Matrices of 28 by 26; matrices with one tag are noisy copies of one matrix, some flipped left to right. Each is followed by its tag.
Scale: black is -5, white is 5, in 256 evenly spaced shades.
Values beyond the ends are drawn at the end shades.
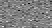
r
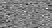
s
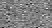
s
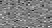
r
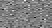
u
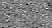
s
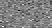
r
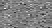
s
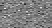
s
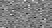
u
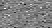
s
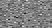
u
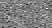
s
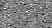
s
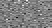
u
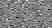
u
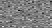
r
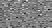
u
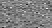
s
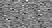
u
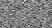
u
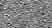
s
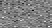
r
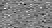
s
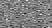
u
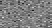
r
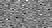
u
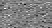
s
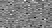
u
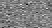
s
